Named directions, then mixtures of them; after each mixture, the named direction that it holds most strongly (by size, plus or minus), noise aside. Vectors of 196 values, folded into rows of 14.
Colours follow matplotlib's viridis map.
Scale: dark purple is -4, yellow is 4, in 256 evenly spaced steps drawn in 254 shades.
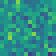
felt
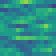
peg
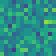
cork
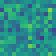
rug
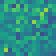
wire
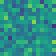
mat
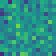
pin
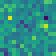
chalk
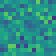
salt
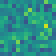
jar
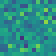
salt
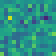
chalk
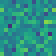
cork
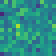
mat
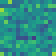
pin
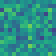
rug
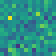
chalk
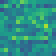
peg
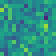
chalk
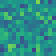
salt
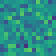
salt
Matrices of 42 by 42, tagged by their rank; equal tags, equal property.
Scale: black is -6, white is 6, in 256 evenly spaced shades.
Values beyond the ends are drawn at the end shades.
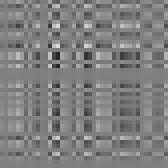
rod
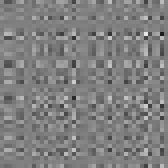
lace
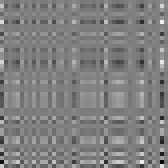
rod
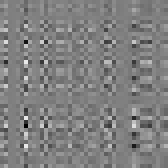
lace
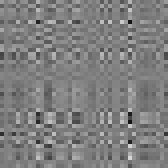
lace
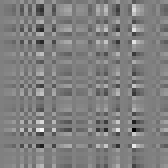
rod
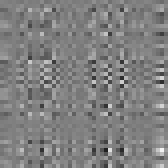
lace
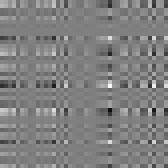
rod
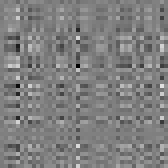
lace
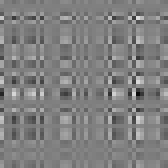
rod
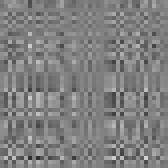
lace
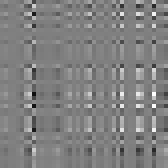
rod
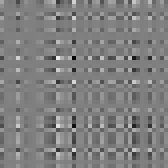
rod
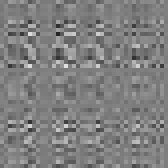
lace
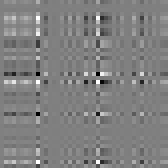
rod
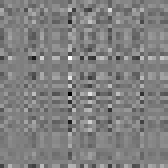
lace
